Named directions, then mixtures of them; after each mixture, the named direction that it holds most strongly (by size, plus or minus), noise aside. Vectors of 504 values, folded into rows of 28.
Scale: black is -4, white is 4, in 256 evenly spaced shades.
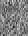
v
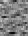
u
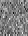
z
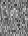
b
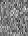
b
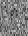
b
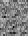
u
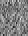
v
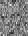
v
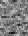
u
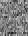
z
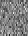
z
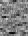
u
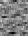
u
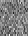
z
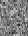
b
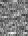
u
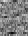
u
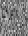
b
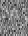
b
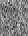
v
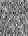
z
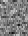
u
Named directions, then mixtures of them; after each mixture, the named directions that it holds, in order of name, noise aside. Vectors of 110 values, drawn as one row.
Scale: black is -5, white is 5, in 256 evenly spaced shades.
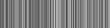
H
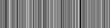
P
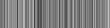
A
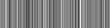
P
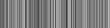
A, H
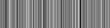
P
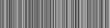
H, P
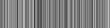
A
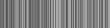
H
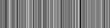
P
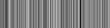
H, P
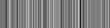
P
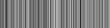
H, P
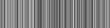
A, H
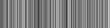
A, H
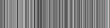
A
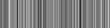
A, P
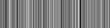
P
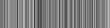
A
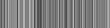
A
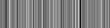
P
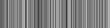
A, H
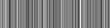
P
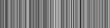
H, P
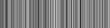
H, P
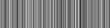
H, P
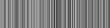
H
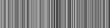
H
